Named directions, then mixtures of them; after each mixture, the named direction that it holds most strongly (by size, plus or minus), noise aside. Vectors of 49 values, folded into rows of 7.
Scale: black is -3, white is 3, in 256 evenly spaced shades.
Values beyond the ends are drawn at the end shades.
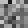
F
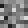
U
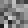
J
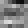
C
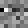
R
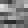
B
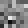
J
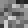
J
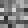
U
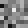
U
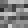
C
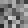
J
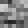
B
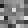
U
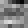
C
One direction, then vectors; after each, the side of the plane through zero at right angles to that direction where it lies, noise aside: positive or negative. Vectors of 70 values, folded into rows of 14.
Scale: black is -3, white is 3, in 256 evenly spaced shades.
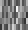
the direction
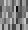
negative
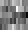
positive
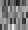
positive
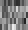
positive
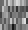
negative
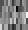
negative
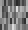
positive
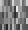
positive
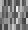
positive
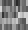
positive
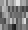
negative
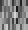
negative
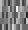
positive
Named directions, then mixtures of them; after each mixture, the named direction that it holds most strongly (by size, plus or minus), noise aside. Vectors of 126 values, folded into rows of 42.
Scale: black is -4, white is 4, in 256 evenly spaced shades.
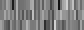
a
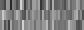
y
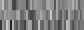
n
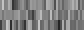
n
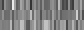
a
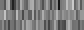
a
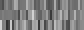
n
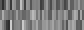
y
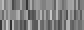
n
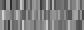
y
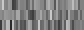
n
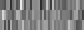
y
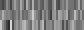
n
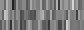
n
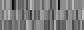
a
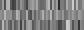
n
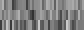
n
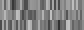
n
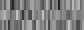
y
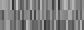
a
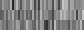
a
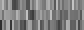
n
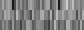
a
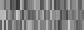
y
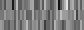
a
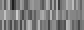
n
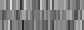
y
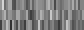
n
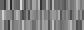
y
